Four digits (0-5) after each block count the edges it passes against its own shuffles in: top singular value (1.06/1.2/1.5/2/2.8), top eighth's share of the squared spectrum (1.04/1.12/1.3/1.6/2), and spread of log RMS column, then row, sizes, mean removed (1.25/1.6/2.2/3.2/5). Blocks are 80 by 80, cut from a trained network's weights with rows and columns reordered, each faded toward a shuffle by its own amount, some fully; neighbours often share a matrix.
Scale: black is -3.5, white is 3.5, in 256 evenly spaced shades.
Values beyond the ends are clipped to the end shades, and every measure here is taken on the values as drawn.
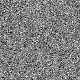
0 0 0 0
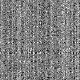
4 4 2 3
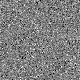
0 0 0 0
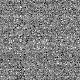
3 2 2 0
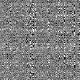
3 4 4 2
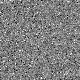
0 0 0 0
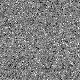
1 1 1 0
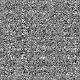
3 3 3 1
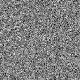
3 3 1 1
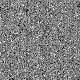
1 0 0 0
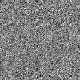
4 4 2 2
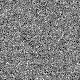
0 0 0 0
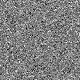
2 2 0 0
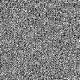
3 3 2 0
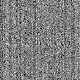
3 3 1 2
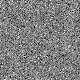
0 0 0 0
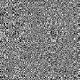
4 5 3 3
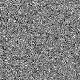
2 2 0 0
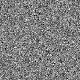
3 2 1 1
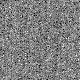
1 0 0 0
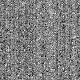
3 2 0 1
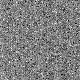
1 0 0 0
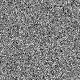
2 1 0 0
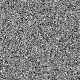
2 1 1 0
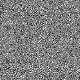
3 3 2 2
